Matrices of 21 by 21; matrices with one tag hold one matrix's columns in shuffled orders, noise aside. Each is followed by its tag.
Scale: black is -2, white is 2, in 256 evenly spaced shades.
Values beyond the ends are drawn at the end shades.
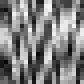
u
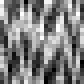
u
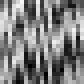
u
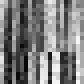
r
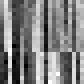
r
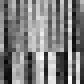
r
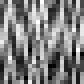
u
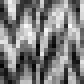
u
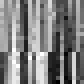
r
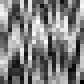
u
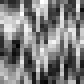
u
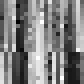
r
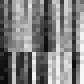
r
